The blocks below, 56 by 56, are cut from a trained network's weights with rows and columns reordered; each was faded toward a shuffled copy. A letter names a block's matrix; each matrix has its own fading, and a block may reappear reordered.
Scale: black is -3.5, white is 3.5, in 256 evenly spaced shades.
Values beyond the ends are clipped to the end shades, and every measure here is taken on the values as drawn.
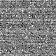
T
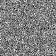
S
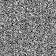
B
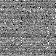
T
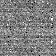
T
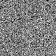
B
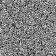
B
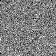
S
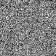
S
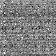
T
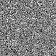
S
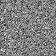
S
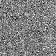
B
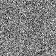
B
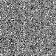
S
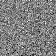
B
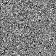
S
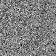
S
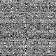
T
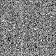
B
